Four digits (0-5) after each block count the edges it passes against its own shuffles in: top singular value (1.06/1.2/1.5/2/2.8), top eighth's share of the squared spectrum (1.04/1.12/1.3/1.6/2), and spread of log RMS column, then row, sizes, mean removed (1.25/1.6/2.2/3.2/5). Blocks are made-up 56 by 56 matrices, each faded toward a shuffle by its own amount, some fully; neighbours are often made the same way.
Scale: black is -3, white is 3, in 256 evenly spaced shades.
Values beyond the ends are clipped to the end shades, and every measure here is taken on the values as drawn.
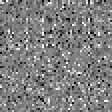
4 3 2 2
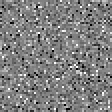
2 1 0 0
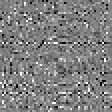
4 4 2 2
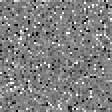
0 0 0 0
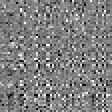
4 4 3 3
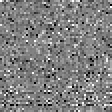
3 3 1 2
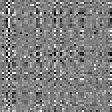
5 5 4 3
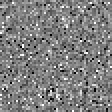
2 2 0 0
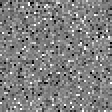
0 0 0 0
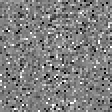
2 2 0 0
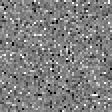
0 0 0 0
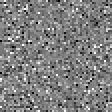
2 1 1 0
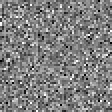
0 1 0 0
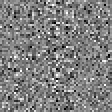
3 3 2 1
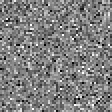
1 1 1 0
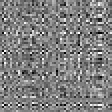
4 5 3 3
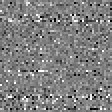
2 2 0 3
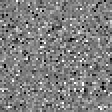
1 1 0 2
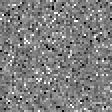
0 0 0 0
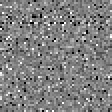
1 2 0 2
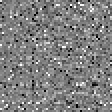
3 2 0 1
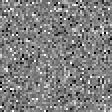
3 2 0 0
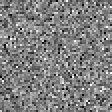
0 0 0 0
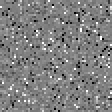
1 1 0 0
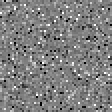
1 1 0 0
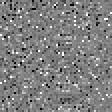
1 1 0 0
